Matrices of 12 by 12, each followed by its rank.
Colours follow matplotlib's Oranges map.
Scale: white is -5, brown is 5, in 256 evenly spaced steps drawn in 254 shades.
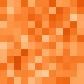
full rank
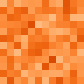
full rank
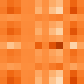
one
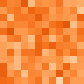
full rank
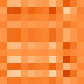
one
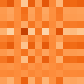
one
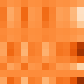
one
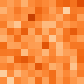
full rank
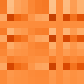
one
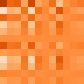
one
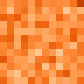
full rank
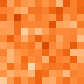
full rank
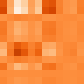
one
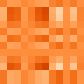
one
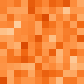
full rank
